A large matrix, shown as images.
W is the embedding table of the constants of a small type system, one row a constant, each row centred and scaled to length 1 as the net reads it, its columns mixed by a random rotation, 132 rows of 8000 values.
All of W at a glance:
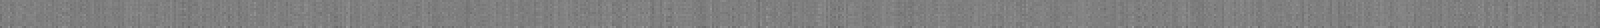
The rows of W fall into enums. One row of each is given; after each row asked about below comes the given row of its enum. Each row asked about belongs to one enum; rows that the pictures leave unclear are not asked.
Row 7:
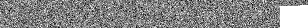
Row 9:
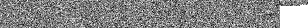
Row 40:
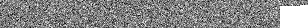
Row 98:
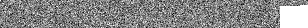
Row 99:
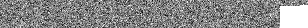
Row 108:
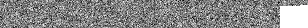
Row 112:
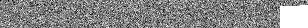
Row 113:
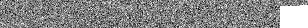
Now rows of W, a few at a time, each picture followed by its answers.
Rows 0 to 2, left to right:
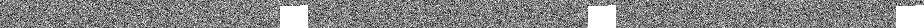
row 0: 40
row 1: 99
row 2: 112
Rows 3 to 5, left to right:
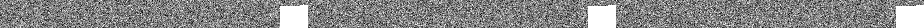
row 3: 99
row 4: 98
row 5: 98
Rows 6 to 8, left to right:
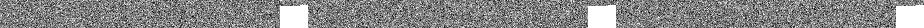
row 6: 9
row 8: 113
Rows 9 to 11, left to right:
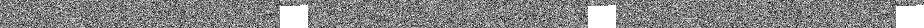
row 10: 108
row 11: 9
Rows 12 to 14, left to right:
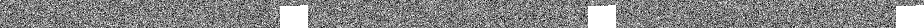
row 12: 98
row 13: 108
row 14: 113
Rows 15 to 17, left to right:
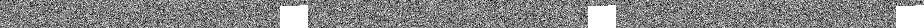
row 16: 108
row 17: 112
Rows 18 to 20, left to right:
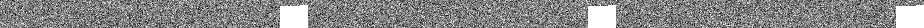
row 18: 113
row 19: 40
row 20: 98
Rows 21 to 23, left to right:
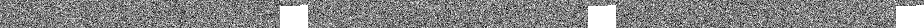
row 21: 9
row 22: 113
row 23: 40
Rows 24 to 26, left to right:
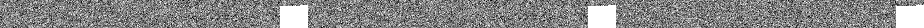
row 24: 108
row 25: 108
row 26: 9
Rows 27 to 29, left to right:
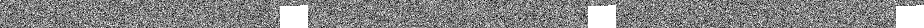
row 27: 98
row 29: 40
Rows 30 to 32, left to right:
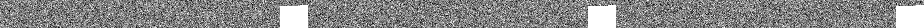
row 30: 7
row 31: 40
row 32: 112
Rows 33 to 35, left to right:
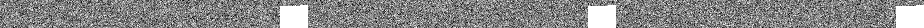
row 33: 108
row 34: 112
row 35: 98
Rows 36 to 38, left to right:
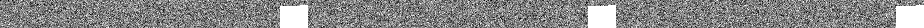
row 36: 112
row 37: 108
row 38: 99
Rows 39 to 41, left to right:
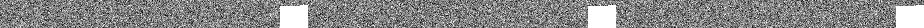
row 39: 99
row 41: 7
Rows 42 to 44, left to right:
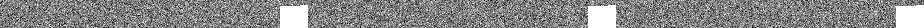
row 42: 40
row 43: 108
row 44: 7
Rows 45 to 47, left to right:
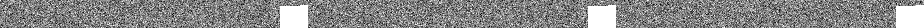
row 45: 98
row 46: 98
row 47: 112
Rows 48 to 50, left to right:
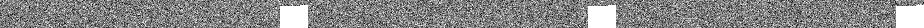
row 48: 40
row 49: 98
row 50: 9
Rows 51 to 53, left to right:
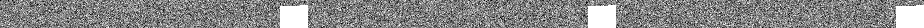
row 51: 112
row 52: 108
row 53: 98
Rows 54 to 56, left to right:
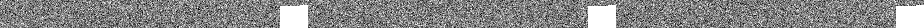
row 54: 113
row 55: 98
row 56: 40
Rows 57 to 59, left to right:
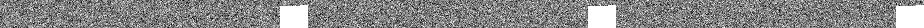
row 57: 108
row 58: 40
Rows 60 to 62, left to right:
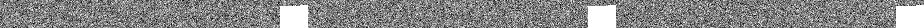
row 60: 108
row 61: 7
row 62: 40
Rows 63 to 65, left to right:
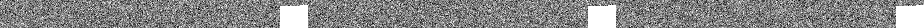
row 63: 113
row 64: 40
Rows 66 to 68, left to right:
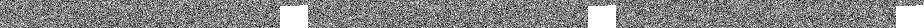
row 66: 113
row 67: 113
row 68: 108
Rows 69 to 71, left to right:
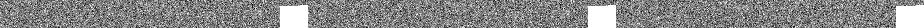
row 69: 7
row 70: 7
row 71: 113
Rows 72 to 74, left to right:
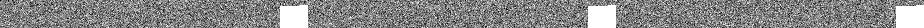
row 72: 112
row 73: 113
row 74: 98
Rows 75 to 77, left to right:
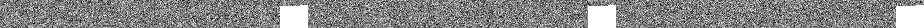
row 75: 108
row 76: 9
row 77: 112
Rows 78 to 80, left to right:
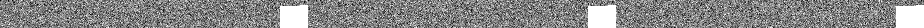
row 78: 112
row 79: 112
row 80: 7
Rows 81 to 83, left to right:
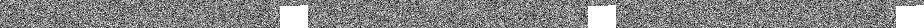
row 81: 98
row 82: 108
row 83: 98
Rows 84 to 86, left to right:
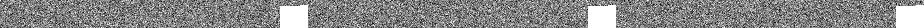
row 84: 98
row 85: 40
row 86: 112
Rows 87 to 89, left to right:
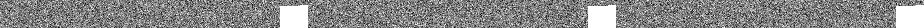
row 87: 7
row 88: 98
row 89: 112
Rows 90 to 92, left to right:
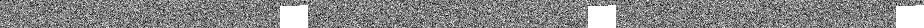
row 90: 112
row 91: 40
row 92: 112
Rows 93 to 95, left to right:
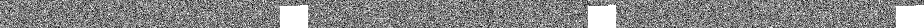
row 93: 7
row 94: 9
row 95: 7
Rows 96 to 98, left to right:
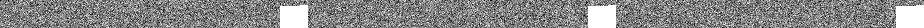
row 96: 112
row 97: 108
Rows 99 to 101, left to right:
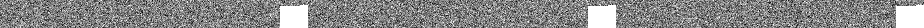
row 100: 40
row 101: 9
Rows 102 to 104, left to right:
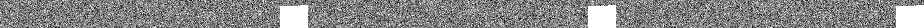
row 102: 7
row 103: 108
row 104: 7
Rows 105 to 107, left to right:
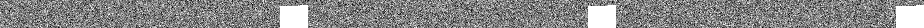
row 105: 7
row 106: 112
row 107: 98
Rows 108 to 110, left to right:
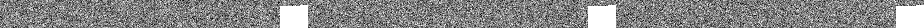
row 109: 98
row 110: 40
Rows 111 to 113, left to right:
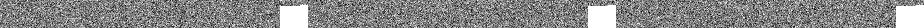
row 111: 9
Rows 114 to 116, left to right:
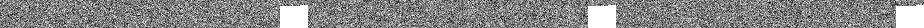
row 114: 40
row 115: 108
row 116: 9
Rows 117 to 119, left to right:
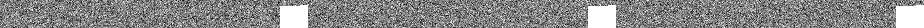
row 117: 108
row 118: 40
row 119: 112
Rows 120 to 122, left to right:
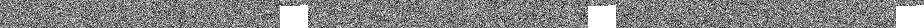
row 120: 9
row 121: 108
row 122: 40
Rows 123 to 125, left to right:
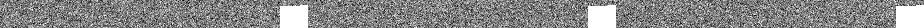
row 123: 108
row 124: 112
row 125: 40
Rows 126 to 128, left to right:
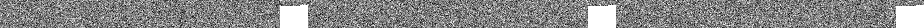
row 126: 9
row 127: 40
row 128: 98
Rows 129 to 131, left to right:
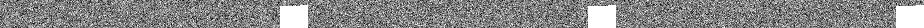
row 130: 98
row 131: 112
